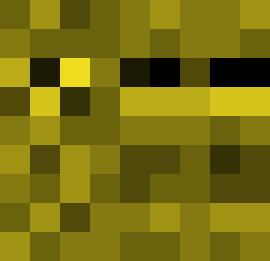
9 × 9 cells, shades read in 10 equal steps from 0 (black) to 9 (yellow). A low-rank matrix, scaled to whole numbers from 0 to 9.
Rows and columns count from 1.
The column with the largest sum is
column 1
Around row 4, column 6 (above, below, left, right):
0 5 7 7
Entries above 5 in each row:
3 0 2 6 1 2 1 4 1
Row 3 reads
7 1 9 5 1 0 3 0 0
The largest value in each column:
7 8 9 5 7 7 7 8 8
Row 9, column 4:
5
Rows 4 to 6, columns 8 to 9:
8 8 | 4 5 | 2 3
